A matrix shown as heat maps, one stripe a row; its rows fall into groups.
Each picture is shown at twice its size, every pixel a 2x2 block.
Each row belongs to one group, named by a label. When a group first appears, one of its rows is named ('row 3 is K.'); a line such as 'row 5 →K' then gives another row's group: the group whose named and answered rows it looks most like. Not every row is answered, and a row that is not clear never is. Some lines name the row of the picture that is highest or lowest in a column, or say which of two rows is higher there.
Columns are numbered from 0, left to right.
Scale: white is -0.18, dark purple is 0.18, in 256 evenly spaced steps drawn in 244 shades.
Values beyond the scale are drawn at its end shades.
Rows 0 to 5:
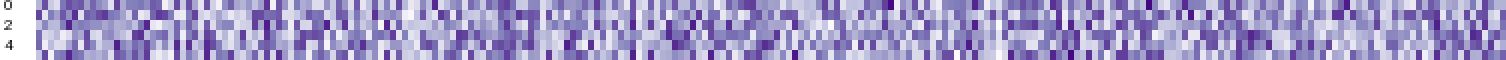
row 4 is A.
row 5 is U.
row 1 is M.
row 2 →U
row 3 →A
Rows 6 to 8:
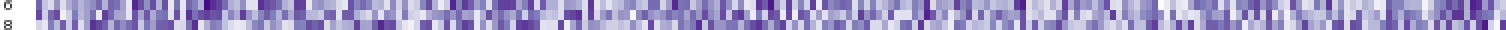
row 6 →A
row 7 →A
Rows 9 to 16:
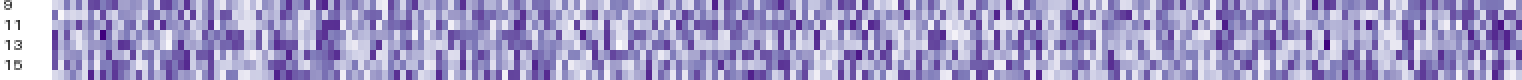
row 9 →M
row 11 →M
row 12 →A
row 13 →A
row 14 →M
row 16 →M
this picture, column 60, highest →9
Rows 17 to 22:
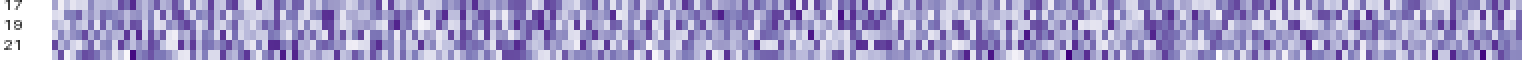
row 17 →A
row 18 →M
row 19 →M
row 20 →U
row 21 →A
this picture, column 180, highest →22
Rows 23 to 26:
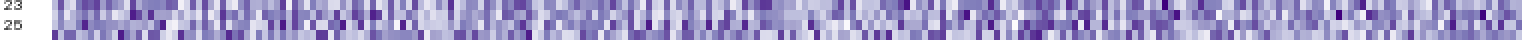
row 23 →U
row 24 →U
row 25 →U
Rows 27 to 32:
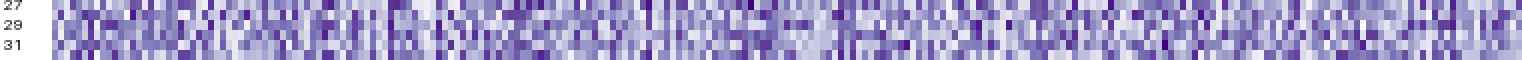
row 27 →M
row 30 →M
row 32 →M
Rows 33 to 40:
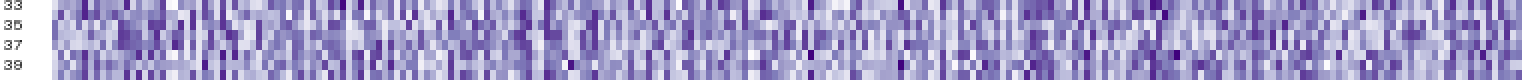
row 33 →U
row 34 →U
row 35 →A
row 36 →A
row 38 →U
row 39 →U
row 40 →U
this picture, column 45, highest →39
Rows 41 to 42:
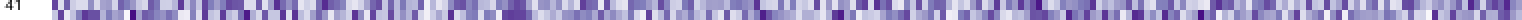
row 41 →A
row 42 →U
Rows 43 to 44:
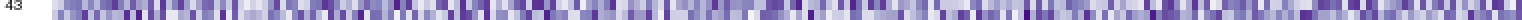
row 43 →M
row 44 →U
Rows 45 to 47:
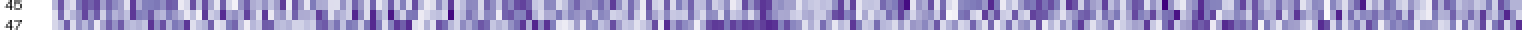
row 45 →U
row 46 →U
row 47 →M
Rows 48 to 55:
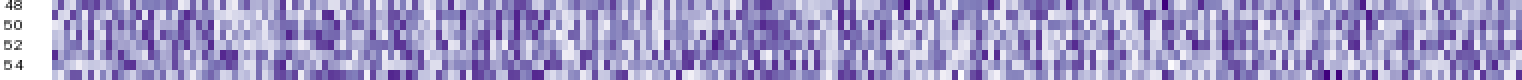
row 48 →U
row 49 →M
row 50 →M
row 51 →M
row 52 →M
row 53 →A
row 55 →M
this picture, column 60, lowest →51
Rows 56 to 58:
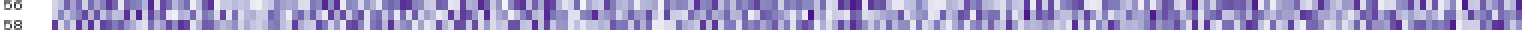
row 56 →M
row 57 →U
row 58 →M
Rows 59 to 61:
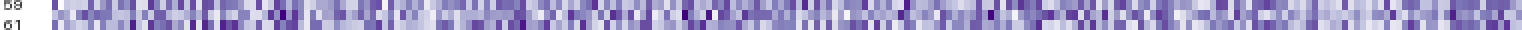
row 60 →U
